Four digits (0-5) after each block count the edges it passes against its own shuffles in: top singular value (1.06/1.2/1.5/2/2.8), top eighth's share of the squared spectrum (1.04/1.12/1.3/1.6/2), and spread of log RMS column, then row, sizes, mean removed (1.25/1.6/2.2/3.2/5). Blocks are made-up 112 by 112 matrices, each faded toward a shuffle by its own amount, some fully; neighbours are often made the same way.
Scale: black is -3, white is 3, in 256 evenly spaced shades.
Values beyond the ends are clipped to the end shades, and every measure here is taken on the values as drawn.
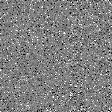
3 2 1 1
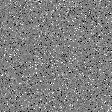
1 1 0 0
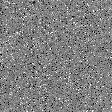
2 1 0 0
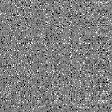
4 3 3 2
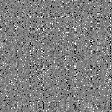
4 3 3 2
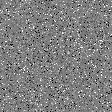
0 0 0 0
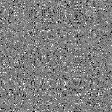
4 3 2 2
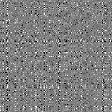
5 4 3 3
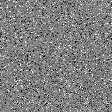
3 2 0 1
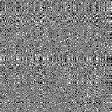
5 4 3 3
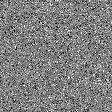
1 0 0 0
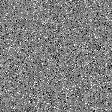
2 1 0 0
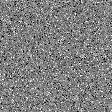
2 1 0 0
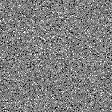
3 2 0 1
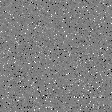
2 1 0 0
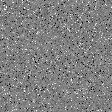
1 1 0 0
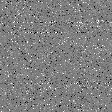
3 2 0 1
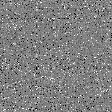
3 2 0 1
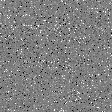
2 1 0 1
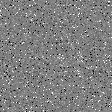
2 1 0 1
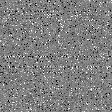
3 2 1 2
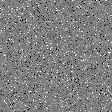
0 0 0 0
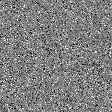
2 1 0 0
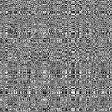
5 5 4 4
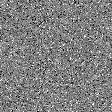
2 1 0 0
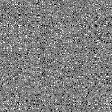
4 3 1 2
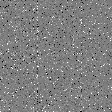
2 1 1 0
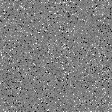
1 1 1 0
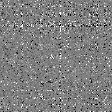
2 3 3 3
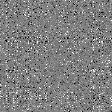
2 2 2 2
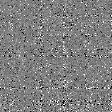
2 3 3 3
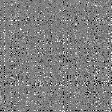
2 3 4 3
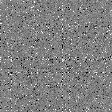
2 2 2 2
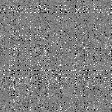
2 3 3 3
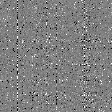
3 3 3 2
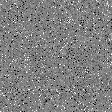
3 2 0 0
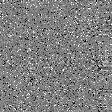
3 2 0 1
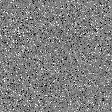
2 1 0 0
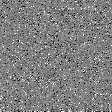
3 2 0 1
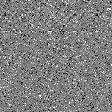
3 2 0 0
